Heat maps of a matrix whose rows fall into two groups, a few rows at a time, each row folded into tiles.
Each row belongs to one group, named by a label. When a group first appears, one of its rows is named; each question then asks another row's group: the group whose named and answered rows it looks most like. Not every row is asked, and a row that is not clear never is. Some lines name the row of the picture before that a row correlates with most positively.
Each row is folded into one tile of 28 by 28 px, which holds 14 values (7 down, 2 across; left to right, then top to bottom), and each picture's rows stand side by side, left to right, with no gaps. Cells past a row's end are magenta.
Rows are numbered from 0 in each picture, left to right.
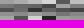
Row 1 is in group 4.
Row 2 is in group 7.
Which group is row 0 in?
4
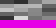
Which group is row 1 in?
7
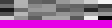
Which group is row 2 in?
4
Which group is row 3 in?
4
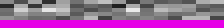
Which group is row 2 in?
7
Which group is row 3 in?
4
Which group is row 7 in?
4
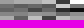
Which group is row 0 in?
4
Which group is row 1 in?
4
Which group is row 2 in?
7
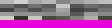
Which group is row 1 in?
4
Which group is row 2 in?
7
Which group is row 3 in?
4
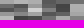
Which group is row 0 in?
4
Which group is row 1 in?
7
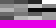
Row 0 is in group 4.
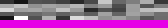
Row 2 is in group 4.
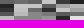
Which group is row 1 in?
7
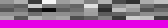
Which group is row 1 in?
7
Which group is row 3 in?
7
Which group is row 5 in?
4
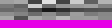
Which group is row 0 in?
4
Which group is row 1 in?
7
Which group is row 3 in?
7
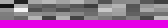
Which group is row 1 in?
4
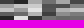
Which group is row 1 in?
7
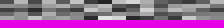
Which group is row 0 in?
7
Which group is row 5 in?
7
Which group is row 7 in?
7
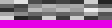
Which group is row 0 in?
4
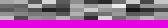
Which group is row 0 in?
4
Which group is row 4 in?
7
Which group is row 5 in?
7
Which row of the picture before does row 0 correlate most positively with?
0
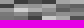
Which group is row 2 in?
4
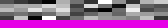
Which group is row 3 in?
7
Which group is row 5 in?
4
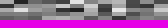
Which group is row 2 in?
7
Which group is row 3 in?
7
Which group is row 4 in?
7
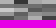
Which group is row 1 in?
4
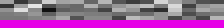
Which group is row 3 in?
7
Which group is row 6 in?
7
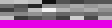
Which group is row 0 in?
4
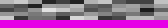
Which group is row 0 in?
4
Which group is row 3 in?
4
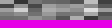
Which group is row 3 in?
7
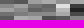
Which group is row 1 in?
4
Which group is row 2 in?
7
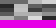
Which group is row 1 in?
4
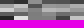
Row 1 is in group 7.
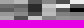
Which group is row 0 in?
4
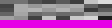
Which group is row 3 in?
4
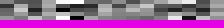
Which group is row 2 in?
4
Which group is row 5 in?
7
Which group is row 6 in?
4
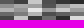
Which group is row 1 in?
7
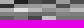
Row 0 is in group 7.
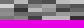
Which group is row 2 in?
4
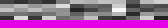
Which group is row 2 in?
7
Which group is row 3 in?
4
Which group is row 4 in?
7
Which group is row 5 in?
4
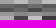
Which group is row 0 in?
4
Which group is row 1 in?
4
